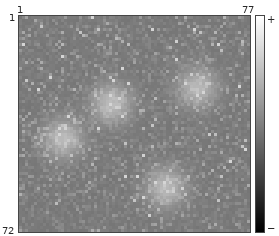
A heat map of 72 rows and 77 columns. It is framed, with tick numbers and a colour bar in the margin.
Average level on the scale: 50%. Bumps: four. Odd rows or columns: none. Histogram: skewed, a long tail of high values.
